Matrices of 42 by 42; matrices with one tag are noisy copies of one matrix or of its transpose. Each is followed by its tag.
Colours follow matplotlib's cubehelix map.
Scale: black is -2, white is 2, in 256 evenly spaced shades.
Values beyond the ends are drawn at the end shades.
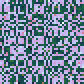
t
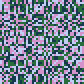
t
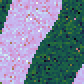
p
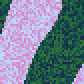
p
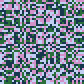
t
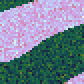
p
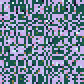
t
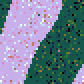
p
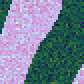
p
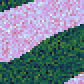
p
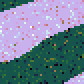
p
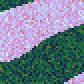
p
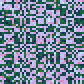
t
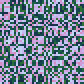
t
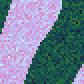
p
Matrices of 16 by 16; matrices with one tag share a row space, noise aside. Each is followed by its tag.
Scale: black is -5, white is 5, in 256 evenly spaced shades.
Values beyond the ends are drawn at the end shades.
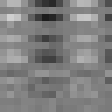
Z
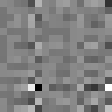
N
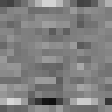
Z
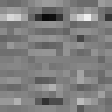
Z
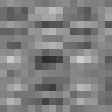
Z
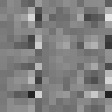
N
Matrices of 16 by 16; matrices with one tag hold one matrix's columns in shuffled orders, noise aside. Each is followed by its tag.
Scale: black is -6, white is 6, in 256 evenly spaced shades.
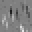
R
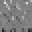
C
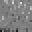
C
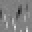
R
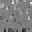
C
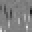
R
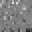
C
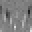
R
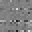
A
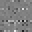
A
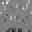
C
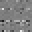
A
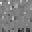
C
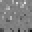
C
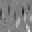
R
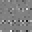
A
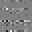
A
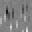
R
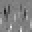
R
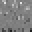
C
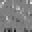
C
